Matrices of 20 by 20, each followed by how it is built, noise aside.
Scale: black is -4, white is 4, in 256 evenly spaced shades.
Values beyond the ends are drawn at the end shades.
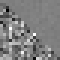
lower triangular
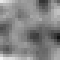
smooth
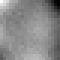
smooth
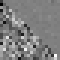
lower triangular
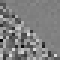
lower triangular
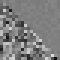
lower triangular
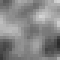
smooth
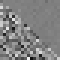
lower triangular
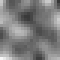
smooth
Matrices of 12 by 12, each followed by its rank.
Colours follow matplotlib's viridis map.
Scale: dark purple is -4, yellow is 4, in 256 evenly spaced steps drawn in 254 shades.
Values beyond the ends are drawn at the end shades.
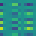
one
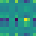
one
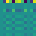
one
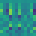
two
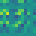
two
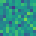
full rank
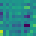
two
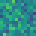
full rank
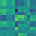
two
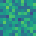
full rank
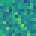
full rank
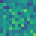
full rank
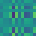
one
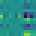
two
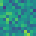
full rank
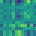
two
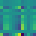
one
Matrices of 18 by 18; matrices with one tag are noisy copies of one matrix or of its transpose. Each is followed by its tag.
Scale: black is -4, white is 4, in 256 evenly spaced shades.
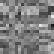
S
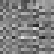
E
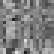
S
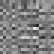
E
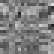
S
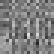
E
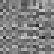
E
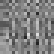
E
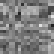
S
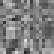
S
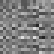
E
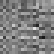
E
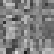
S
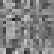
S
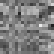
S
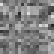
S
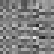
E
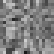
S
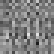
E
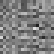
E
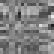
S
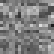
S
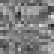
S
